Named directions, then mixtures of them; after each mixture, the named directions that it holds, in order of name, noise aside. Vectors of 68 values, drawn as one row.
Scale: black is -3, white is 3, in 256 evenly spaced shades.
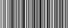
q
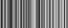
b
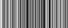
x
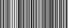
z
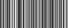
z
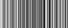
q, x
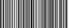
z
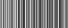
q, z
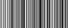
q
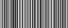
b, z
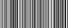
b, z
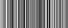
b, q, x
